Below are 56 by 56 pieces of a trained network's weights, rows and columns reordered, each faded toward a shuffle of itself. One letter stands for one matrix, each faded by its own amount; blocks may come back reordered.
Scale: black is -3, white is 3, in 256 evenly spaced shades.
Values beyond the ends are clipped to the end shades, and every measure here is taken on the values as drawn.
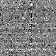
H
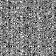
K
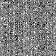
K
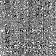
K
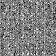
K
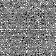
H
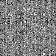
K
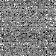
H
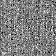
K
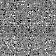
H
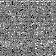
H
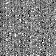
K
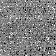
H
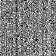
K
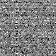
H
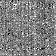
K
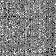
K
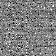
H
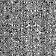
K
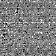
H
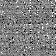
H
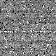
H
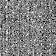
K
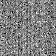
K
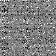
H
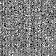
K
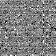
H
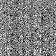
K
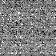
H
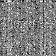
K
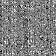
K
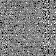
H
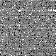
H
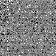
H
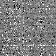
H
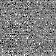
H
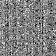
K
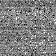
H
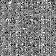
K
